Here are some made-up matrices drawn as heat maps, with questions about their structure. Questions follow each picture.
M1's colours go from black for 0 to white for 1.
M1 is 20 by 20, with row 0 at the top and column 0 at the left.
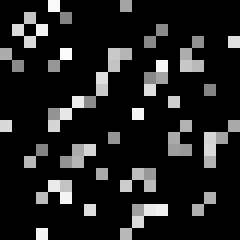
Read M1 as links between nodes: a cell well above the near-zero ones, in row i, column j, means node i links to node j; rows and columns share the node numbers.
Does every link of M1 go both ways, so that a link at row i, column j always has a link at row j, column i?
yes
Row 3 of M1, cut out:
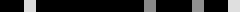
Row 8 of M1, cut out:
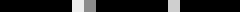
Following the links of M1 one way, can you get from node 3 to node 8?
yes
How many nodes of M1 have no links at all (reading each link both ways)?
0
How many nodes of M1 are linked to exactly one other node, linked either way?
1
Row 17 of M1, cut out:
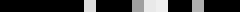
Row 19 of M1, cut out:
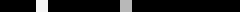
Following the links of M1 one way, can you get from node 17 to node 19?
yes
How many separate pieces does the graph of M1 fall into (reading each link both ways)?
1
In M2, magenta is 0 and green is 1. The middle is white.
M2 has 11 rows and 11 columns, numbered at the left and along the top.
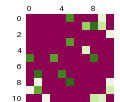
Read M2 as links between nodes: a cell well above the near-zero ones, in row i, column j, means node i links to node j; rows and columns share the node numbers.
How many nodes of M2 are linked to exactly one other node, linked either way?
3
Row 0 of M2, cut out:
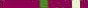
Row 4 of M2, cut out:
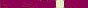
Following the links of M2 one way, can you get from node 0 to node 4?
yes
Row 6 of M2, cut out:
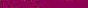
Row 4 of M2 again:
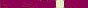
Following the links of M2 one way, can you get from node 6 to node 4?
no
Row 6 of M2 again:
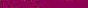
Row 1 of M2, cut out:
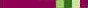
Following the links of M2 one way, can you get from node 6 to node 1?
no
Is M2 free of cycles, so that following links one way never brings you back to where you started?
no
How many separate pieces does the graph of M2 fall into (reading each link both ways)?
2
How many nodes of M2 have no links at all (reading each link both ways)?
1
